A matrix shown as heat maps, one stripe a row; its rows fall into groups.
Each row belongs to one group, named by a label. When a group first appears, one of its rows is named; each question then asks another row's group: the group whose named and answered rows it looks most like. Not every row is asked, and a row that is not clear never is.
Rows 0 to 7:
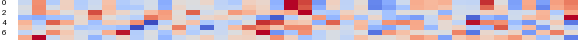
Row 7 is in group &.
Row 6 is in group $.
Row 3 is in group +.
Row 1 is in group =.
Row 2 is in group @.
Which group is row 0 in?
=
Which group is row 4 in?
&
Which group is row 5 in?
=
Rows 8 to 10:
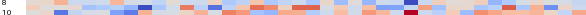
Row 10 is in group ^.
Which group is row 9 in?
=
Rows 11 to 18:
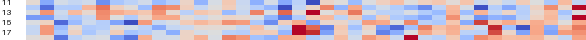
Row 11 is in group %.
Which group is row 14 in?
+
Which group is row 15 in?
^
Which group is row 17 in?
=
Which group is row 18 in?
^
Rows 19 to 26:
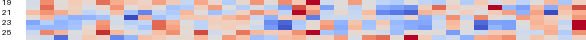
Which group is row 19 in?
@
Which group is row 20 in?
=
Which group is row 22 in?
^
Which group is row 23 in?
+
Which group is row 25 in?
@
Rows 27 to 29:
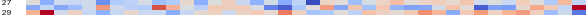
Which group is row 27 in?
%
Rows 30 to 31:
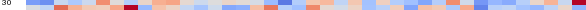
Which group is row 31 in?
$
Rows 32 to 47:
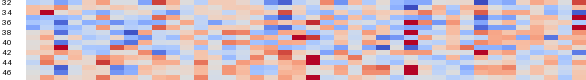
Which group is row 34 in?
&
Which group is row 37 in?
+
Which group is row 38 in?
^
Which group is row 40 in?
^
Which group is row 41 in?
$
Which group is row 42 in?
&
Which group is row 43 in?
@
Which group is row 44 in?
@
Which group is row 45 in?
^
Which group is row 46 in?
^
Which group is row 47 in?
@
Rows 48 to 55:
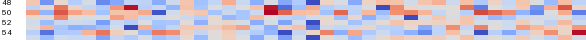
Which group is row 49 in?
$
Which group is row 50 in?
&
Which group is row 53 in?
^
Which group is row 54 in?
+
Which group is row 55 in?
%
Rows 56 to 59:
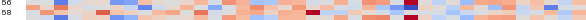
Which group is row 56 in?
^
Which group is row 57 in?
=
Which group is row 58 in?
@
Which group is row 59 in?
^
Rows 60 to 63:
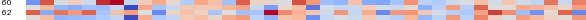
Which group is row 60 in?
@
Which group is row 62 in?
&
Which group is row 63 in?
^
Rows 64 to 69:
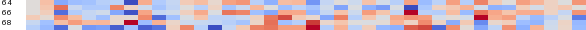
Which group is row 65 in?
$
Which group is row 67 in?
&
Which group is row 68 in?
$
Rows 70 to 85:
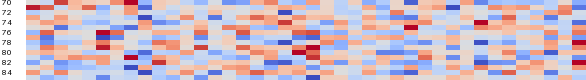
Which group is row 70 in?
$
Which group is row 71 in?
&
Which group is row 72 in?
$
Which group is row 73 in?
=
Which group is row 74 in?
&
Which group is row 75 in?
^
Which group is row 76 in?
@
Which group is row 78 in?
+
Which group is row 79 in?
@
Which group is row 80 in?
=
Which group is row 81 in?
$
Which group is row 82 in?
+
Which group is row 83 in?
^
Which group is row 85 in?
%
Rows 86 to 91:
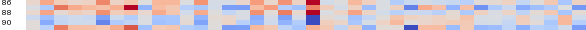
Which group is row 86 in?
@
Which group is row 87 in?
$
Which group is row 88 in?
@
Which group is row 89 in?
%
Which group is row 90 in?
%
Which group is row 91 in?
$
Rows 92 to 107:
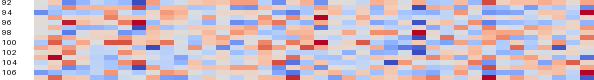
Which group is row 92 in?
^
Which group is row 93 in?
$
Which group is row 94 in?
+
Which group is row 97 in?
^
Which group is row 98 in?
^
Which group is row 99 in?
=
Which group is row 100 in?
@
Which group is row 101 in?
=
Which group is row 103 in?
&
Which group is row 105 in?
^
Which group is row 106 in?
+
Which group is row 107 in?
&
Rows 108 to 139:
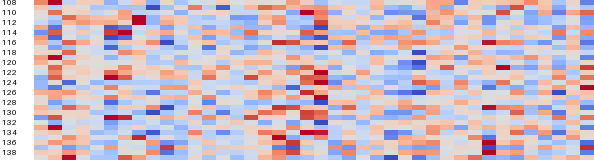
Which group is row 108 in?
&
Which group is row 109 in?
=
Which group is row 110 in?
=
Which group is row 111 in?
$
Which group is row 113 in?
%
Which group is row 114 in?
@
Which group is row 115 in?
%
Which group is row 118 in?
$
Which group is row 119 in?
&
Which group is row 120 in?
=
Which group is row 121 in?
=
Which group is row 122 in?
@
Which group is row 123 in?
@
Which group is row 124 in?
=
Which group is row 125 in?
+
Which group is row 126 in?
=
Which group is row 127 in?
@
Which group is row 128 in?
%
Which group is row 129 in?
&
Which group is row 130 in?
=
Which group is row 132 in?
%
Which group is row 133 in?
&
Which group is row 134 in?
=
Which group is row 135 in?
$
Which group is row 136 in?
&
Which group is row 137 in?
+
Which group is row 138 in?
&
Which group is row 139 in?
$
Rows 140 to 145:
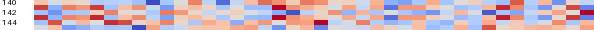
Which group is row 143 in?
&
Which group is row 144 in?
@
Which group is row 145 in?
^
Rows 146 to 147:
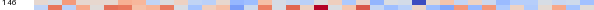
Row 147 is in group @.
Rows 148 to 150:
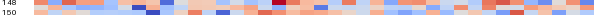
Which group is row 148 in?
&
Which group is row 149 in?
^
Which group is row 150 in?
=
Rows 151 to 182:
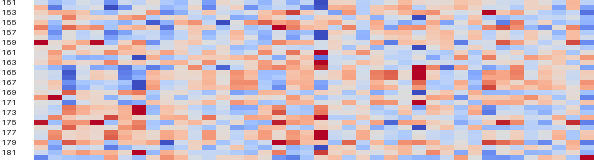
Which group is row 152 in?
%
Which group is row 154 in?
$
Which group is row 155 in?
=
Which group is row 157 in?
%
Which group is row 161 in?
@
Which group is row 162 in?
^
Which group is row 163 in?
@
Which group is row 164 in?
=
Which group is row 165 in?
^
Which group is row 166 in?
^
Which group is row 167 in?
^
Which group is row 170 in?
&
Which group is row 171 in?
^
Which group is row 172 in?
$
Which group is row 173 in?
$
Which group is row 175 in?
&
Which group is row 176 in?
$
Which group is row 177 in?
@
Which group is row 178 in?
@
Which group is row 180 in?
%
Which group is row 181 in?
$
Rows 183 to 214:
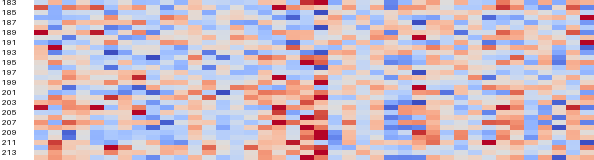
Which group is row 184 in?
&
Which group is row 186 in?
+
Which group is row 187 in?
$
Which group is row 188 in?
%
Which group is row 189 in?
&
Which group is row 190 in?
^
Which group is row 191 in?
+
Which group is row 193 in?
%
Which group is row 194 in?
=
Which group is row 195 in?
=
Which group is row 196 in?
%
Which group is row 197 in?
$
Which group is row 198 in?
$
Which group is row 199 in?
@
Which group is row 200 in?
^
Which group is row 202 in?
@
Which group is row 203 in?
=
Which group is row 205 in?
$
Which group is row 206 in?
=
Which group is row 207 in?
&
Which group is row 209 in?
=
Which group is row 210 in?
=
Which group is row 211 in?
&
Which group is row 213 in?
@
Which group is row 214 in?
=
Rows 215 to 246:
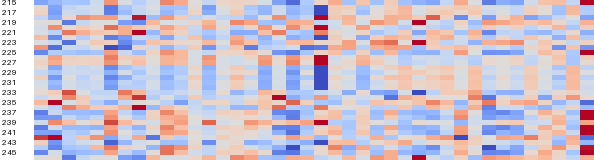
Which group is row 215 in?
+
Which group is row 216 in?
%
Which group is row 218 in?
$
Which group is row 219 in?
^
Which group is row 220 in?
@
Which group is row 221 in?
$
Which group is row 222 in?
%
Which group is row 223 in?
^
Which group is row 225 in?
+
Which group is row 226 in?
@
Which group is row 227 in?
@
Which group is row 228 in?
%
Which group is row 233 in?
$
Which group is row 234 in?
$
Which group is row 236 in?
$
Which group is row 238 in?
+
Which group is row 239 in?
@
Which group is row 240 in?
+
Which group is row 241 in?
+
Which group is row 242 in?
&
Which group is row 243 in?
%
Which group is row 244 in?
+
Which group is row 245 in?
+
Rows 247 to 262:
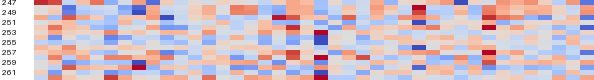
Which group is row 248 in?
^
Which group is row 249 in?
^
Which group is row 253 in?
@
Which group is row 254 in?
%
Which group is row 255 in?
%
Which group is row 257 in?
&
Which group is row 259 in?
^
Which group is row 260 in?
$
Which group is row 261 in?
%
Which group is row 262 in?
@
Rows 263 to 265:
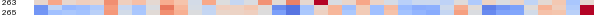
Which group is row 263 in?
@
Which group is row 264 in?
+
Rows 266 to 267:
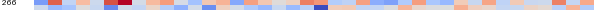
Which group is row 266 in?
@
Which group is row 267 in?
%
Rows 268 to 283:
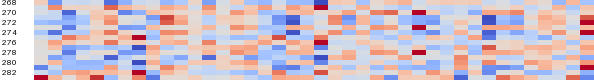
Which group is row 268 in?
%
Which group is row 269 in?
@
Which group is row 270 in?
^
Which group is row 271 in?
+
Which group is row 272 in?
+
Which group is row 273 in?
^
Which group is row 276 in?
@
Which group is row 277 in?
^
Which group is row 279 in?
%
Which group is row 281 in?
+
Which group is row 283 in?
&
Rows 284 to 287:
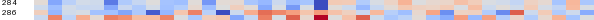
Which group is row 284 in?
%
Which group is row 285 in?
%
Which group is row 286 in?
=
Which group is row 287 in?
@
